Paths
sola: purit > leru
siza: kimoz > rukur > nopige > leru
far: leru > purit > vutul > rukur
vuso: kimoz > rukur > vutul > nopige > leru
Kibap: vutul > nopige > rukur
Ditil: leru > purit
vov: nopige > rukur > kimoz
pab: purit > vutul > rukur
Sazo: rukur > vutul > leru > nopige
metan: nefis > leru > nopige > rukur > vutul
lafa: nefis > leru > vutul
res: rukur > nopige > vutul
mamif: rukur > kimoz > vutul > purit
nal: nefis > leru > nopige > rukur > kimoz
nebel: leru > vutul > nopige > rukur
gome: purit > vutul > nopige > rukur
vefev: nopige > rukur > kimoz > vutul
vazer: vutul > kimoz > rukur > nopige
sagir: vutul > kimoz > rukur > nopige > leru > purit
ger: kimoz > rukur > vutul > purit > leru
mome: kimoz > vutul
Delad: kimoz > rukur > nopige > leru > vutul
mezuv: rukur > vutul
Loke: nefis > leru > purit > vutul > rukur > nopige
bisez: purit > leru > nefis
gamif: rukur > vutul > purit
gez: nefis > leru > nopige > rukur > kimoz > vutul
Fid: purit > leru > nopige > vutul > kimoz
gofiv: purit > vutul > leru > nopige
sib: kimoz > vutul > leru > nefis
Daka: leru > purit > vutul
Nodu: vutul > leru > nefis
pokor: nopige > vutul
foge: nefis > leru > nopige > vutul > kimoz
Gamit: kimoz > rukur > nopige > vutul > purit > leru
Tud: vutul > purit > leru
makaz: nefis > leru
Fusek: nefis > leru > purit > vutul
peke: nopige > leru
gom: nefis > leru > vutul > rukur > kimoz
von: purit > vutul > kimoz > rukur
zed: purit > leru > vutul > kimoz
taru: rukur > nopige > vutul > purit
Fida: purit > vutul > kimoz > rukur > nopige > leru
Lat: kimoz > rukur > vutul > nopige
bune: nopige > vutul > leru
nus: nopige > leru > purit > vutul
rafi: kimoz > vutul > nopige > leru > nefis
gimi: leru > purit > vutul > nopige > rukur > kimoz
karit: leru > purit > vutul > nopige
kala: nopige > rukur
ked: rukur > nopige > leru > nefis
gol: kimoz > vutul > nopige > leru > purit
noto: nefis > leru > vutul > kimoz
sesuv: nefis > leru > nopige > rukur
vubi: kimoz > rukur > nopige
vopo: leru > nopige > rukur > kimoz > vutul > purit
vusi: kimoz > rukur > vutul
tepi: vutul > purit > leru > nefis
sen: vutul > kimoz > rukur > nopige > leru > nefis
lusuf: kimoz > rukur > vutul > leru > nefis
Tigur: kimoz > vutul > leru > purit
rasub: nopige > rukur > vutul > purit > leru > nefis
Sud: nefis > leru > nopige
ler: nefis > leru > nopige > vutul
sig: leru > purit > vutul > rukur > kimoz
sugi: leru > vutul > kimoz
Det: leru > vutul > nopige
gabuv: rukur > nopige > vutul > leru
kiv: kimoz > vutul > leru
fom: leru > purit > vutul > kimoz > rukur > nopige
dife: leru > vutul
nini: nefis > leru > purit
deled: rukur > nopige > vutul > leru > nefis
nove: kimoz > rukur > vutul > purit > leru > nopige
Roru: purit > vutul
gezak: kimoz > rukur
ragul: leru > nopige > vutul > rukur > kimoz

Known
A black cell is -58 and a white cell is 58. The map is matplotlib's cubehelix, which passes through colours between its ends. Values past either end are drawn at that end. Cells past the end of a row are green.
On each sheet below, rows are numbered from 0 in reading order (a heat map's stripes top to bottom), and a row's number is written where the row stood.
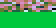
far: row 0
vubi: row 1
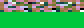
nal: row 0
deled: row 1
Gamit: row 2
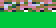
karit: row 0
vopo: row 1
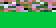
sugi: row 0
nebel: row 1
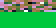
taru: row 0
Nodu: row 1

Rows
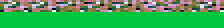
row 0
siza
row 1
Fida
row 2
Tud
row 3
lafa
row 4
dife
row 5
gom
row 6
Roru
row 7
Delad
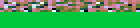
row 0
vefev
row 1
vuso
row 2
Ditil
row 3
Sud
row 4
mezuv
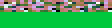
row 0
Fid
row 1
vov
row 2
ked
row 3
gabuv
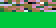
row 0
Tigur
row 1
lusuf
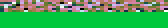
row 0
bune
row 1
gezak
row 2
foge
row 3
vusi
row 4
mamif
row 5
sagir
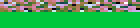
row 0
sig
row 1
sesuv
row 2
Daka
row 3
zed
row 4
noto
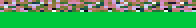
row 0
mome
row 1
nus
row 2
gamif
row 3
peke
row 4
gimi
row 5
Sazo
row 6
rafi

